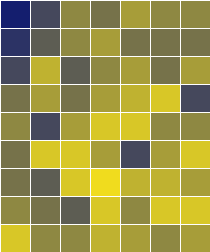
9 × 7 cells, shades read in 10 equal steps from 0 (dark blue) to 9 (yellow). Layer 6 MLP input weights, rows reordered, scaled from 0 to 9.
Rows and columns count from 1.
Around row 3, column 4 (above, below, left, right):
6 6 3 6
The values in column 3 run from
3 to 8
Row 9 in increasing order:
5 5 5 6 6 7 8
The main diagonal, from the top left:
0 3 3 6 8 6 6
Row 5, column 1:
5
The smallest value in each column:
0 2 3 4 2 4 2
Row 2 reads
1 3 5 6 4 4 4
